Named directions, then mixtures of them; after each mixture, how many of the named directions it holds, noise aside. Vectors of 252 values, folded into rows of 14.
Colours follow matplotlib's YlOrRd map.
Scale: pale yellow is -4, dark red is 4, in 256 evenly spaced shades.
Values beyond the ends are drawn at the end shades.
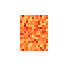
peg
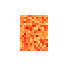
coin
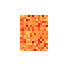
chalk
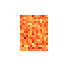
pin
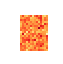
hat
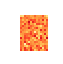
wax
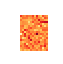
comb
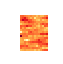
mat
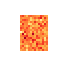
two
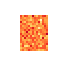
two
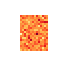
one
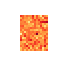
one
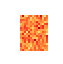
two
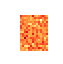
one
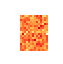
one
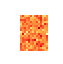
one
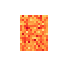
three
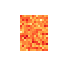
three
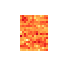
two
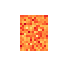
one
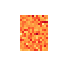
two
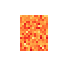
three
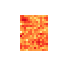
two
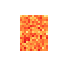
three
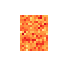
two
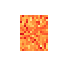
two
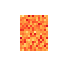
two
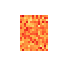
three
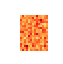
three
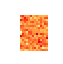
three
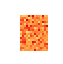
two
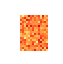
three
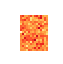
two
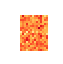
one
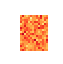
three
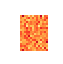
two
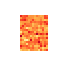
three
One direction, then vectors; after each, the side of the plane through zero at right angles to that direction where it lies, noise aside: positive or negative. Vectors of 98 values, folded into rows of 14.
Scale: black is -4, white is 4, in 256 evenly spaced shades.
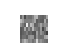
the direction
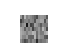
negative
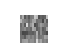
positive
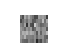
negative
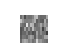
positive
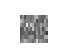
positive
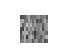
positive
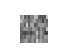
positive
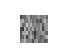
positive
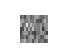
positive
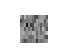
negative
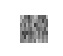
positive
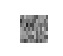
negative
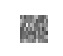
positive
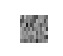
negative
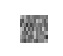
negative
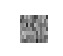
negative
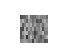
positive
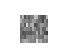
positive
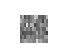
positive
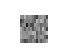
negative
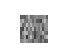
positive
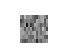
negative
